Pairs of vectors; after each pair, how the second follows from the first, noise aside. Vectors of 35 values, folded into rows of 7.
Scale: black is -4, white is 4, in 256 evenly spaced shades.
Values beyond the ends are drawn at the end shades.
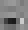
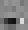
copied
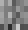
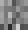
copied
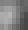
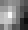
scaled up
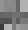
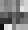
scaled up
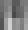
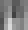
copied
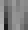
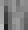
copied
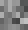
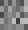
sign-scrambled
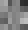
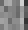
sign-scrambled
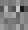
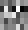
scaled up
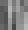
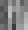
copied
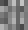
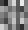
scaled up
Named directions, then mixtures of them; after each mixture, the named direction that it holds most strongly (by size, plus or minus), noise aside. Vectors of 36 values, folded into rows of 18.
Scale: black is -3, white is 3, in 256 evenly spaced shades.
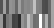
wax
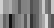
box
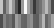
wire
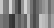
wire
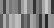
wax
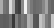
wire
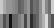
box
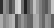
wire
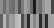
wax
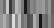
wax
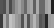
box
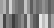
wax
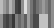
wire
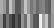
wax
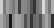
box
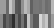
wax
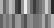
wire
